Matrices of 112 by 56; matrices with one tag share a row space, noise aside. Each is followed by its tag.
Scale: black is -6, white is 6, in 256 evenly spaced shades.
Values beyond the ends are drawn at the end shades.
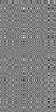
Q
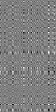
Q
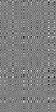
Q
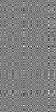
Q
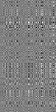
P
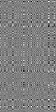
Q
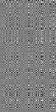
P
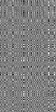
Q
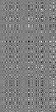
P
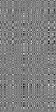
Q
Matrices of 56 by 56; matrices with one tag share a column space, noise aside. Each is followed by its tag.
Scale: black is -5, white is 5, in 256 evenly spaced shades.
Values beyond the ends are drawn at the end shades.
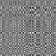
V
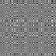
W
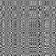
V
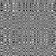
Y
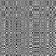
V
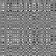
Y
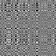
Y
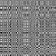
V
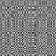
V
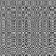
V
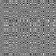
W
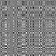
V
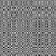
V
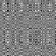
Y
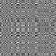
W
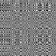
Y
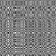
V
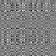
Y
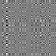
W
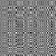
V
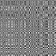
V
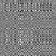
Y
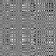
Y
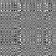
Y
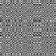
W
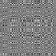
W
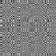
W
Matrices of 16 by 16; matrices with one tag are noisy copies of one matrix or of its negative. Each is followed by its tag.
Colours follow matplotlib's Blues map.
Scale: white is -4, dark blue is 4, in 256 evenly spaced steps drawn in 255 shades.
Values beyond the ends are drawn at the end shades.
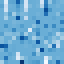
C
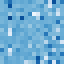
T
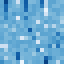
C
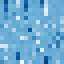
C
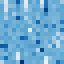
C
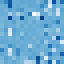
T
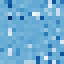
T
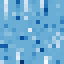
C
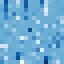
C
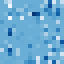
T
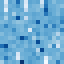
C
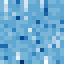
C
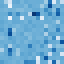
T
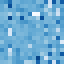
T
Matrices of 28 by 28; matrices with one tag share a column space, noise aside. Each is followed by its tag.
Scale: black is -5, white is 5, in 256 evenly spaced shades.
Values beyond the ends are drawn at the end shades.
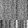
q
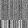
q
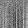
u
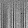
u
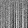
u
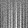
u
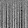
u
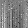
u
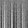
u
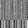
q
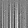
u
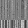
q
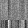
q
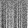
u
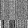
q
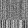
q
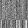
q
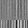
q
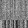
q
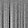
u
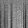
u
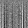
u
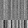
q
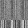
q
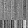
q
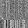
q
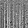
u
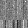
q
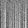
u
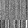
q
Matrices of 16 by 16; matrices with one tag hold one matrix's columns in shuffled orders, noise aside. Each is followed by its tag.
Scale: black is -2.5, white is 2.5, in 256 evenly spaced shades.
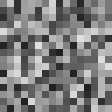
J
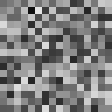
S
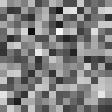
S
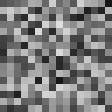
S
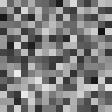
S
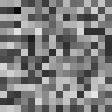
S
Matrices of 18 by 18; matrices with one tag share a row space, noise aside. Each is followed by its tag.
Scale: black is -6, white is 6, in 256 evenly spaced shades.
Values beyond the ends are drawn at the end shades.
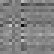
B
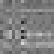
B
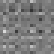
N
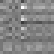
B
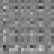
N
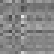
B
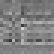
B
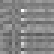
B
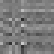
B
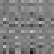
N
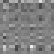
N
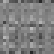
N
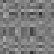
N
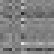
B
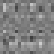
N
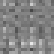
N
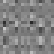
N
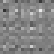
N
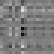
B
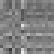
B
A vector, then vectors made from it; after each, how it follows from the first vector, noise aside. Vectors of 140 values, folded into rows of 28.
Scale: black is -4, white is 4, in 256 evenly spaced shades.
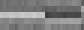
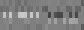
partly zeroed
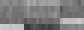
wrapped around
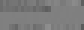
partly zeroed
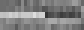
copied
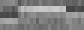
wrapped around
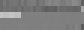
partly zeroed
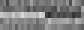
copied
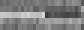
copied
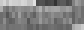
wrapped around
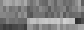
wrapped around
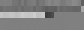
partly zeroed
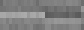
shrunk
